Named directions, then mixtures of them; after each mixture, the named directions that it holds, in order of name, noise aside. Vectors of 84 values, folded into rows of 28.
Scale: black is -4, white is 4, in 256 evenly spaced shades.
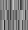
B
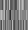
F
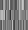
F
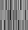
B, F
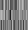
F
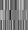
F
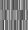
B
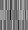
B, F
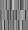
B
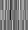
B, F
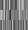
F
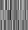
B, F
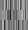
B, F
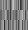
B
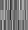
B, F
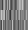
F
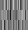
B, F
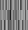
B, F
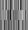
B, F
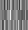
B, F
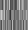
F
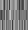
F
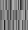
B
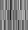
B, F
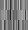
B, F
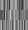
F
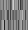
B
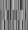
B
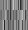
B
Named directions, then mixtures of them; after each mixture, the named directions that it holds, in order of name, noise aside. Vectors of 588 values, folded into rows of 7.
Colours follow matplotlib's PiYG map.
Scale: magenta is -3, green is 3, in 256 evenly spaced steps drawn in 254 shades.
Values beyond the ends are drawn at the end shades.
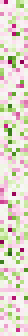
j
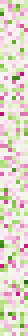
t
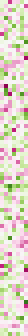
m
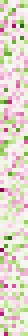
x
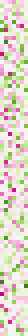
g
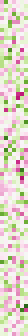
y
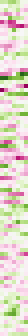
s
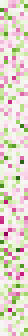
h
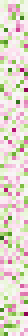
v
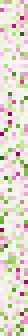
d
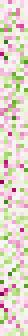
g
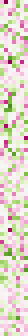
j, x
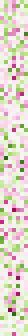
h, v, y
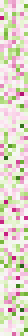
h, y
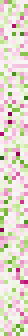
d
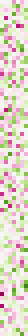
g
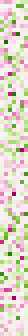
g, j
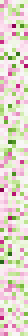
j, v, x
